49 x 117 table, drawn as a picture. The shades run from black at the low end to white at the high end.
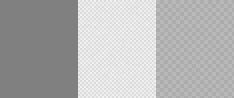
The table splits into one row of 3 panels. Panel 1,1: middling, flat. Panel 1,2: very high, checkered, faint in contrast. Panel 1,3: high, checkered, faint in contrast.
